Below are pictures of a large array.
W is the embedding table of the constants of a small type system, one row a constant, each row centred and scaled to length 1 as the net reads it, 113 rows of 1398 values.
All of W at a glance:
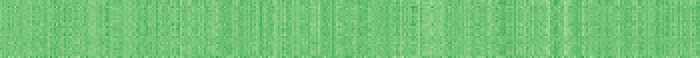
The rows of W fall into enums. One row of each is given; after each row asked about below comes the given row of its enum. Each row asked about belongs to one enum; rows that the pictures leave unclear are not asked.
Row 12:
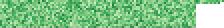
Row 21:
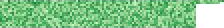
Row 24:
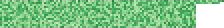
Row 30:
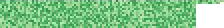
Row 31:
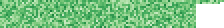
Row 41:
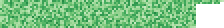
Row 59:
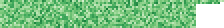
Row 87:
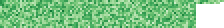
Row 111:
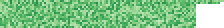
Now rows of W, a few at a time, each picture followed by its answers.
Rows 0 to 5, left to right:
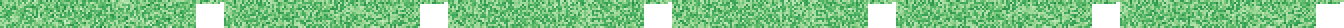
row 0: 31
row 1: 111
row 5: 111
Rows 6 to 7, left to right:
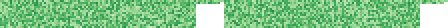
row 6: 111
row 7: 30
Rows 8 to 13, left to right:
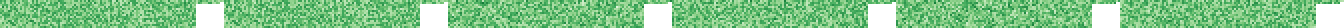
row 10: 21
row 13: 41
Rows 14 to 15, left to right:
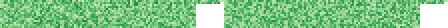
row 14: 59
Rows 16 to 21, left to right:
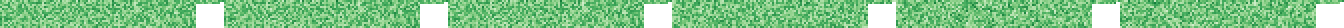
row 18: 24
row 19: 41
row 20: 12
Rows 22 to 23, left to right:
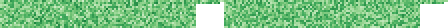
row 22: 59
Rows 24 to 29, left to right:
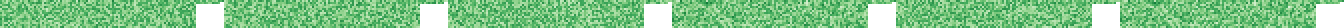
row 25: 41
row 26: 30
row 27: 21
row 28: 111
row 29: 21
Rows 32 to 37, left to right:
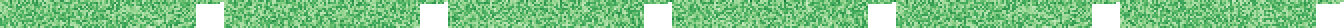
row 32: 111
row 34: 24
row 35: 24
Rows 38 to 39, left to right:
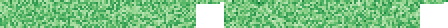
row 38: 111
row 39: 21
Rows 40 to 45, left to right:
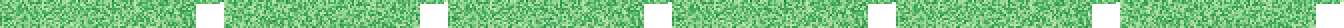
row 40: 24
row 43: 24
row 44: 24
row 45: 41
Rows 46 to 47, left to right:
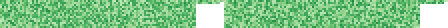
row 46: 30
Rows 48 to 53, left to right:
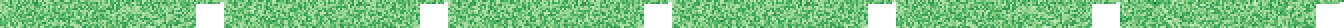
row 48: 111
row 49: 41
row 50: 41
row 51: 41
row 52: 111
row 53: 21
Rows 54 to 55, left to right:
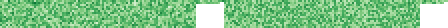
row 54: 21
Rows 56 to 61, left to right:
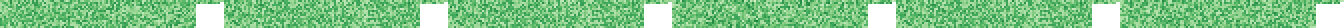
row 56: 111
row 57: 30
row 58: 30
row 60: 30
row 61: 41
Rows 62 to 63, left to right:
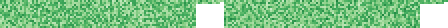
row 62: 30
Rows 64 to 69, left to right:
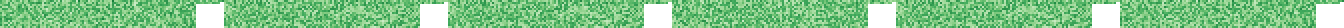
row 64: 24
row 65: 111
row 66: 111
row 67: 30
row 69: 24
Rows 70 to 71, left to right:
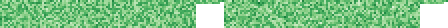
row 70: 24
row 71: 21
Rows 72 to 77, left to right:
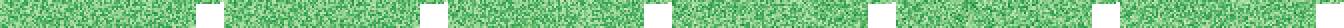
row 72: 41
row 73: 41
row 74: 30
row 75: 87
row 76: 12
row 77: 31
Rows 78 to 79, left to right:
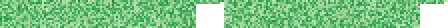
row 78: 24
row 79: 41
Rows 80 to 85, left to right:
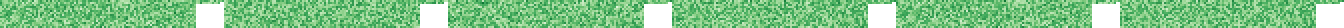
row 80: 31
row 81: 41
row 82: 21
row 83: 24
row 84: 31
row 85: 24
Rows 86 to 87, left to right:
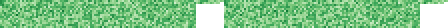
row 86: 87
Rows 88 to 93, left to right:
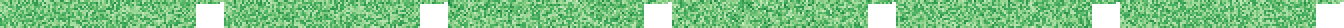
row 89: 111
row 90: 87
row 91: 12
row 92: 24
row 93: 30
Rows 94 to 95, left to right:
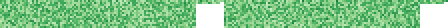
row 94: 30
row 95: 24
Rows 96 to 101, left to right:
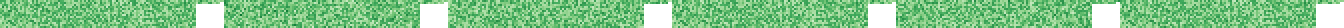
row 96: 30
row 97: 87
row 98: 41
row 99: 30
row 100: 24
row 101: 30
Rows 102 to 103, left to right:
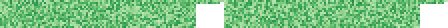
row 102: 111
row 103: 41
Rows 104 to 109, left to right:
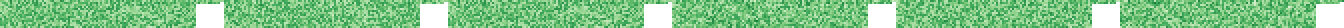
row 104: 111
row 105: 30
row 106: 111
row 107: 59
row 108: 41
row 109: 21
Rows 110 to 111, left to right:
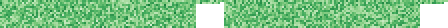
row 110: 31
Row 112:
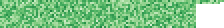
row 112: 31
